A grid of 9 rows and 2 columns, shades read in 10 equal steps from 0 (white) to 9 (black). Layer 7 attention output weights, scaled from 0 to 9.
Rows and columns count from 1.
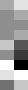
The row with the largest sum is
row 6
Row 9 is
5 2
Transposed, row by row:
3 4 4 4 2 4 0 1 5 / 1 3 4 3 6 7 9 0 2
